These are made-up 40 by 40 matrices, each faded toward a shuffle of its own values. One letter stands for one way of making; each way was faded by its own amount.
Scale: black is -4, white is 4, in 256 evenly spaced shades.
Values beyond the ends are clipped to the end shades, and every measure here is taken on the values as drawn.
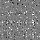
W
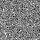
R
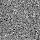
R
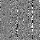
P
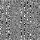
P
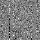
P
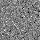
R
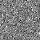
R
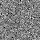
R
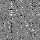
W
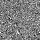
R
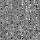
P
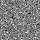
R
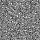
R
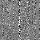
P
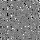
W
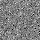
R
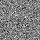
R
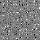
W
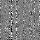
P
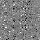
W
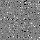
W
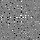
W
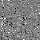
W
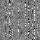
P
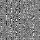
P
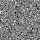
R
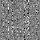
P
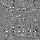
W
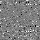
W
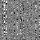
P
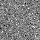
R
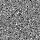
R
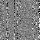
P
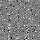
W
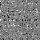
W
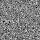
R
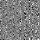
P
